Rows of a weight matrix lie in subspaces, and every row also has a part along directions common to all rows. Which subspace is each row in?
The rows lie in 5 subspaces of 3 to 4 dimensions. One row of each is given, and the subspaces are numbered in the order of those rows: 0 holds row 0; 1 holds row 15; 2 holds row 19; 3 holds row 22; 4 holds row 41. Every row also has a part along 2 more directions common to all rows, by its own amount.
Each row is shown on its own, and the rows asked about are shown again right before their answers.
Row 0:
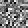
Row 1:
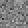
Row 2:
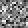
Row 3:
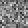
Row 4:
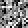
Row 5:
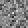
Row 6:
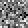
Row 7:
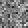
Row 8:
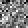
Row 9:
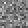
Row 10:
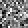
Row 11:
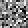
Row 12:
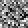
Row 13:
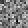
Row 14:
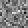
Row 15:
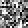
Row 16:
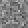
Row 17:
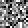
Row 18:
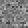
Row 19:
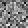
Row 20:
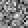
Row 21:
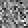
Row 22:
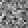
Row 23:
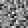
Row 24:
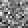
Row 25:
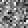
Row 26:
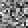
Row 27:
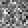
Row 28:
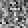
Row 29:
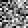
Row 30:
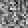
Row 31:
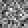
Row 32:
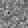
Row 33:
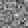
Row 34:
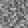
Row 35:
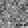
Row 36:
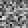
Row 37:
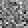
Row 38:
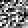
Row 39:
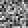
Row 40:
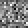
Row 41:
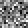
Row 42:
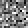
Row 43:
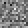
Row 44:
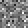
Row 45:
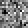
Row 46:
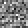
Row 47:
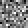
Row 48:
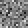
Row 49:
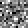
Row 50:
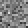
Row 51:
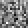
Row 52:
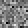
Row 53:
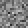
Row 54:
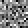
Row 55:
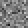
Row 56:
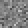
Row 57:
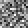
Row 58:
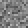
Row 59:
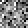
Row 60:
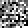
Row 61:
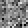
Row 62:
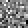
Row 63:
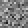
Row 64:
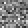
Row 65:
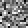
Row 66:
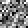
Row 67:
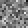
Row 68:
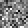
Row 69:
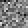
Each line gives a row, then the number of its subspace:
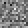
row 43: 4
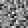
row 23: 2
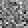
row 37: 4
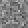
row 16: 0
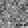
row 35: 1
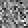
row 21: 4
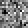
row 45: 1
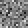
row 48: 0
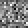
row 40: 4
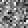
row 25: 3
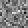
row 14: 3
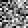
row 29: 2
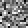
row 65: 0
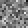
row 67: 3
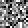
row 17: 1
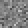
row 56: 1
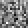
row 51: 2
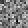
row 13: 2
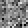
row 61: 1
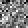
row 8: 3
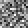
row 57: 2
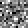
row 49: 3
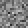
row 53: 2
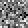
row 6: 0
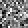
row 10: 0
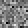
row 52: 1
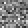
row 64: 4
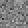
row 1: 2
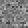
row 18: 1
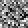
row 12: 0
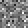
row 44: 3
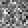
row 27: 1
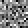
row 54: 1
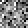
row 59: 3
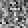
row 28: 2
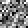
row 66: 3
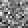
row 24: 0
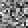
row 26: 0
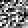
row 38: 2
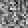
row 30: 2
